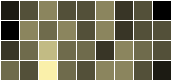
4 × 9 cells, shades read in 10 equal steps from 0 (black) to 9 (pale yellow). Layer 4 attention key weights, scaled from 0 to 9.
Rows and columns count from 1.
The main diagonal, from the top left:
1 5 7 4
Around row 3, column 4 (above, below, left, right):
5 4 7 4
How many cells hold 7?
1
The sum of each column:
7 15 25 16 13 17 14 13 7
